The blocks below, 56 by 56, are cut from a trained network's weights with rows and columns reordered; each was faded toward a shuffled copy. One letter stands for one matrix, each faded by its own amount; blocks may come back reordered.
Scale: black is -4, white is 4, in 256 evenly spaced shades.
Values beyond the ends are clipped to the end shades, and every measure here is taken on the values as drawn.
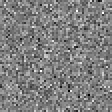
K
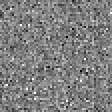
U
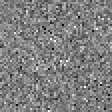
U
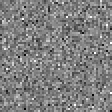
U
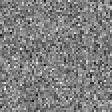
K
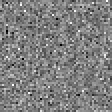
U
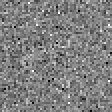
U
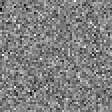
K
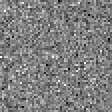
U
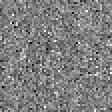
U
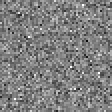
K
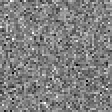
K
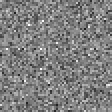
K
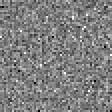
U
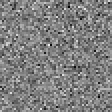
K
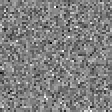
K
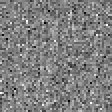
U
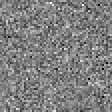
U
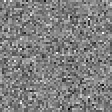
K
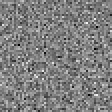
K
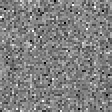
U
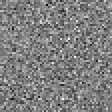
K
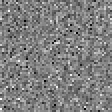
U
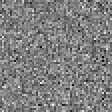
K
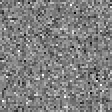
U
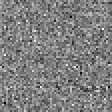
U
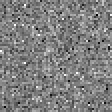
U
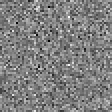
K
